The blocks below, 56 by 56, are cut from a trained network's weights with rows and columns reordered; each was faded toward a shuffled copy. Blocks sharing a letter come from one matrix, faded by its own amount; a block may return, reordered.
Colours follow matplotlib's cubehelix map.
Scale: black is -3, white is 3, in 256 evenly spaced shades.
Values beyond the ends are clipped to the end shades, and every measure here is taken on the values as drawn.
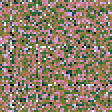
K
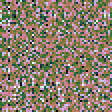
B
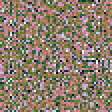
K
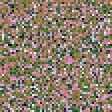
B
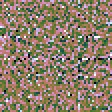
K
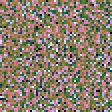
B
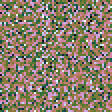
B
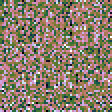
B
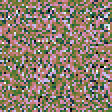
B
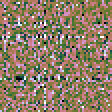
K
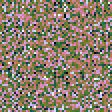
B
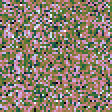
B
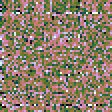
K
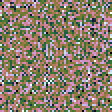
B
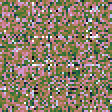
K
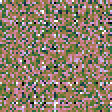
K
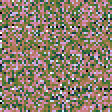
K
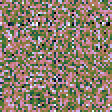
K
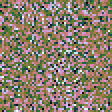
B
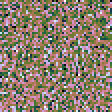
B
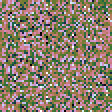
B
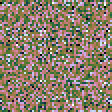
B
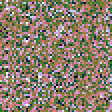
B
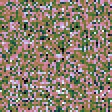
B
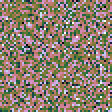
B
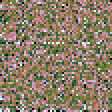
K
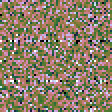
K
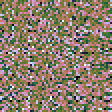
B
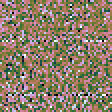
K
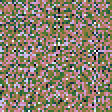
B
